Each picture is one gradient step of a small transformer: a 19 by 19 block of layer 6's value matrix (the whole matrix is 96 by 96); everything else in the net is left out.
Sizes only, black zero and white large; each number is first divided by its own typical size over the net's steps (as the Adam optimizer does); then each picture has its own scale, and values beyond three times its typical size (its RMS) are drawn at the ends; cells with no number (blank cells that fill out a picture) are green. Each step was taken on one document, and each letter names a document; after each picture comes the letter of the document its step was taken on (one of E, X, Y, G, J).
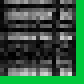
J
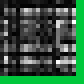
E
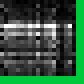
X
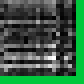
X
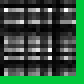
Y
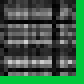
J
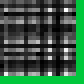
Y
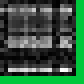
J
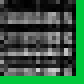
X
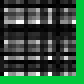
Y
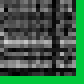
J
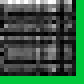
X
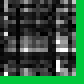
E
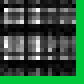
Y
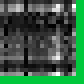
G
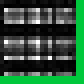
Y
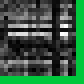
J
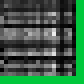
X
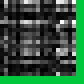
E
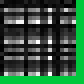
Y
